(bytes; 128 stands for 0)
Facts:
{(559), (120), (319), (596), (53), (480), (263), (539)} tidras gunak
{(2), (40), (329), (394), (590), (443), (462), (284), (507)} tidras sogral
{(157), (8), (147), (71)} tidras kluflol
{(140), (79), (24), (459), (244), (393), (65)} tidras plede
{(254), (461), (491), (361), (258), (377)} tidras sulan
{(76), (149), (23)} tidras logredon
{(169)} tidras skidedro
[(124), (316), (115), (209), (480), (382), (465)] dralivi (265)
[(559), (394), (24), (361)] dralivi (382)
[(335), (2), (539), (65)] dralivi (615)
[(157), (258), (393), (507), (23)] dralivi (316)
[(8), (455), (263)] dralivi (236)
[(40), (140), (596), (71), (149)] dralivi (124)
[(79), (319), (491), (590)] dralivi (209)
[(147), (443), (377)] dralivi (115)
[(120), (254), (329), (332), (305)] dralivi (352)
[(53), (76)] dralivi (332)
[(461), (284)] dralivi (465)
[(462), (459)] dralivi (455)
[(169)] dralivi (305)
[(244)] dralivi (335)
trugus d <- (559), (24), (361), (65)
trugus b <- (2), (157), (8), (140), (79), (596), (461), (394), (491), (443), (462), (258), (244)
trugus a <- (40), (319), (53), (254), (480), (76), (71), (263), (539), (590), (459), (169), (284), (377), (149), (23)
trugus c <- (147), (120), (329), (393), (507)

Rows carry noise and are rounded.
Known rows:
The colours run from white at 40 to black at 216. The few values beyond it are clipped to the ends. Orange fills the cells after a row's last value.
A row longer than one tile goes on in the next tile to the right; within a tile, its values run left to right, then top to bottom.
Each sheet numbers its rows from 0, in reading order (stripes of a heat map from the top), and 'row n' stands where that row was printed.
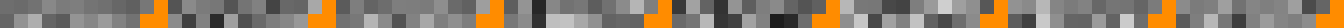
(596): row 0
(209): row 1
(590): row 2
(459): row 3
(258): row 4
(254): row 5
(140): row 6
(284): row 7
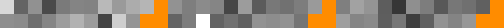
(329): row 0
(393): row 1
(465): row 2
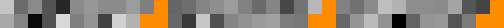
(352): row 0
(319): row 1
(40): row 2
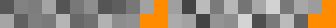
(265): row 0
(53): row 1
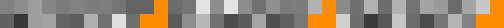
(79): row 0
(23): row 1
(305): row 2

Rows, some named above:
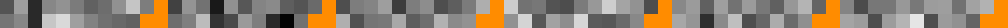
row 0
(459)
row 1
(258)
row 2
(265)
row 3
(254)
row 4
(236)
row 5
(120)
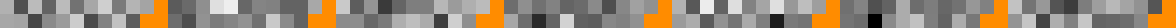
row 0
(53)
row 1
(480)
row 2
(329)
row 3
(615)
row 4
(76)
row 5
(539)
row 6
(254)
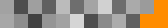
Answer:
(53)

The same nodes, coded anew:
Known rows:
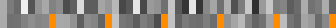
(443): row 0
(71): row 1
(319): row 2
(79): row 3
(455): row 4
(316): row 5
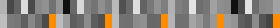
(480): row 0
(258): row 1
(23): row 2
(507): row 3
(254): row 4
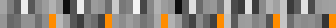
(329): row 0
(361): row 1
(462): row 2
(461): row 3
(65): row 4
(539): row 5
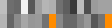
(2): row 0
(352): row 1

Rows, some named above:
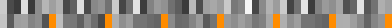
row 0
(244)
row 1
(480)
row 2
(263)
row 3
(305)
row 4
(462)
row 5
(263)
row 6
(8)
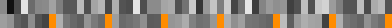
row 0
(254)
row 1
(265)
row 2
(76)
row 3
(236)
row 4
(263)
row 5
(335)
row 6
(115)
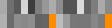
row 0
(169)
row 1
(147)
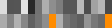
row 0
(459)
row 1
(265)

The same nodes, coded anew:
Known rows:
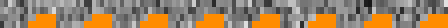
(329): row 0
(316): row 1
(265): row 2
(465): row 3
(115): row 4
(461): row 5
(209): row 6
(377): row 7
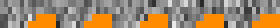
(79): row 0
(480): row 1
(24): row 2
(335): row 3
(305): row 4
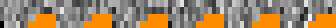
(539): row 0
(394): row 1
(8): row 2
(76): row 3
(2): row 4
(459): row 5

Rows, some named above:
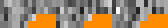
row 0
(258)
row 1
(263)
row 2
(462)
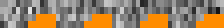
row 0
(169)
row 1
(254)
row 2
(615)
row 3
(263)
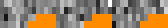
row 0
(258)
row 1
(147)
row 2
(76)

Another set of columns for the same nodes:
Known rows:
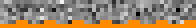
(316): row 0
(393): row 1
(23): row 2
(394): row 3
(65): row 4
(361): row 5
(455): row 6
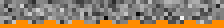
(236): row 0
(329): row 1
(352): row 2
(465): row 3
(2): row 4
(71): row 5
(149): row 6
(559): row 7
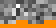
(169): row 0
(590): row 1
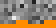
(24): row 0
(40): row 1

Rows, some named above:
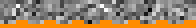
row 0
(169)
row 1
(263)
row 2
(8)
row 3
(76)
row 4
(263)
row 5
(459)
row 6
(254)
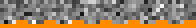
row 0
(335)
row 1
(147)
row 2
(335)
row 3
(258)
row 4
(263)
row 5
(462)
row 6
(615)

